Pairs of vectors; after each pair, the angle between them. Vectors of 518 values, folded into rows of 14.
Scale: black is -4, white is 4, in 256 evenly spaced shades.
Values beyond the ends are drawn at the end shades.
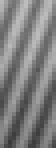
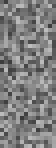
orthogonal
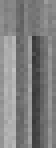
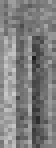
nearly parallel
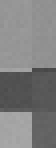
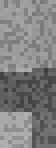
nearly parallel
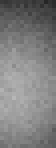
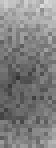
nearly opposite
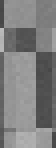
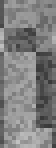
nearly parallel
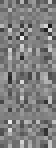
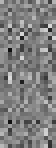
nearly opposite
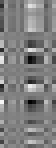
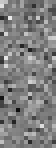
partly opposed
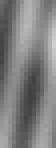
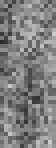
partly aligned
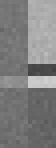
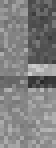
nearly opposite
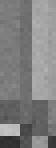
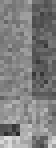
nearly opposite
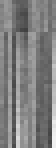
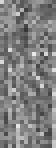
partly aligned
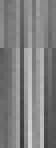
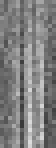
nearly parallel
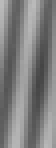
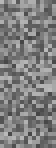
orthogonal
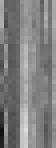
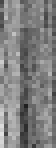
nearly opposite
